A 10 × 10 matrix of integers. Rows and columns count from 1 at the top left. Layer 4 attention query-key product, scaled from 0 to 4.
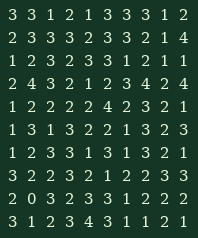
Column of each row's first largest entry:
1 10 3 2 6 2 3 1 3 5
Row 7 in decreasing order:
3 3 3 3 2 2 1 1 1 1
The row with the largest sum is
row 4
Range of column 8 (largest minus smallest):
3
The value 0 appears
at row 9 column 2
